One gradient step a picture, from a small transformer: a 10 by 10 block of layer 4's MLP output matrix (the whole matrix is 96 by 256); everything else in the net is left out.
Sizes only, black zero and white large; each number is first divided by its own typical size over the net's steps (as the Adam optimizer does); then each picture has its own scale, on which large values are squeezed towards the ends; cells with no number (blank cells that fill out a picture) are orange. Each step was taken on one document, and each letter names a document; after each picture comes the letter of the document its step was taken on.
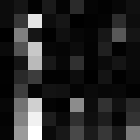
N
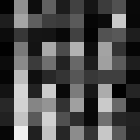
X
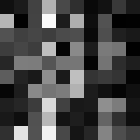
X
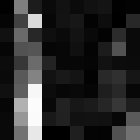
N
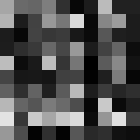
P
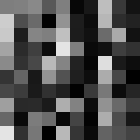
P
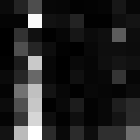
N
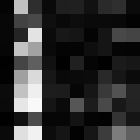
N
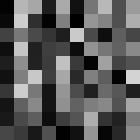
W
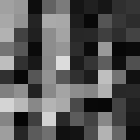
P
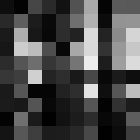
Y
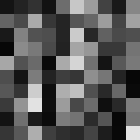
W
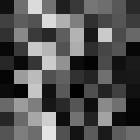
X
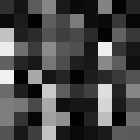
P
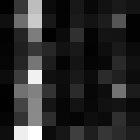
N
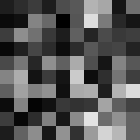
W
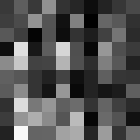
X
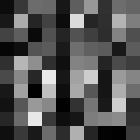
Y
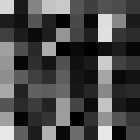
P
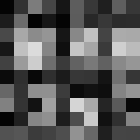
Y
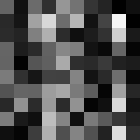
X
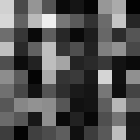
P
